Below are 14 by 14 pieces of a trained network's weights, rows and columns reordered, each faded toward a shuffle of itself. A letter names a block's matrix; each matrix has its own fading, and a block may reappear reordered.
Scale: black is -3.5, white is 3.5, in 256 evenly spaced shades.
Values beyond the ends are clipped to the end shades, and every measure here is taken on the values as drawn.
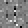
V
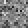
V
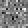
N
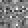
N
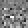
N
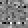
N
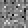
V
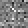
V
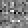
N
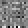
N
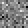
V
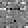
N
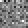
N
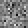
V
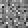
V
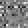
N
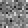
V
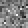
V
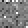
V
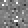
V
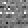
V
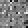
V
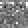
V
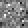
V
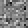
V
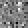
N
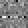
N
